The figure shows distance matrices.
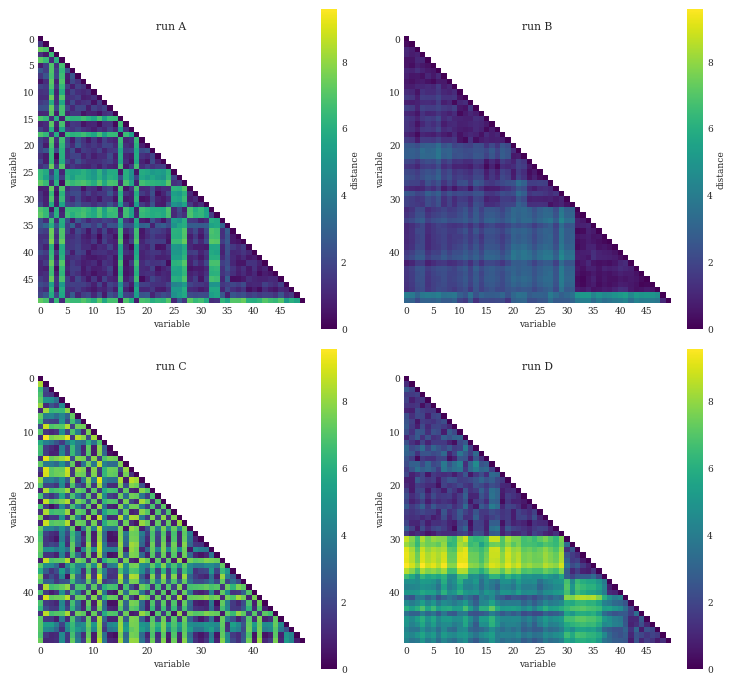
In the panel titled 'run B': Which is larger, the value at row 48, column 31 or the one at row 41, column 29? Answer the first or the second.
the second
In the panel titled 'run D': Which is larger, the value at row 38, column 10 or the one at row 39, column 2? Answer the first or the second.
the first
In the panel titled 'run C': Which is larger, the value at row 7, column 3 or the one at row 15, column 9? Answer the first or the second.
the first
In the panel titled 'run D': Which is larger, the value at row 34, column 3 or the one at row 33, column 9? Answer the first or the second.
the first
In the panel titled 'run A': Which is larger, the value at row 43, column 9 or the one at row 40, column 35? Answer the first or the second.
the second
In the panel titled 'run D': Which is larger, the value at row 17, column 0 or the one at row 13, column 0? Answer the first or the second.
the second
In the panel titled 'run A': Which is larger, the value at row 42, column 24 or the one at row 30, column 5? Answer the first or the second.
the second
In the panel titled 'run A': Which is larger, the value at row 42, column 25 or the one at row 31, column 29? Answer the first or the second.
the first
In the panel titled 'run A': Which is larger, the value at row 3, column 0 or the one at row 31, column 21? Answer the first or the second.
the second
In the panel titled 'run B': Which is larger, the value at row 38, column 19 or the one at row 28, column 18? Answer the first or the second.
the first
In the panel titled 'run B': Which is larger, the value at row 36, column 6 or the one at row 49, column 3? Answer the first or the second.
the second
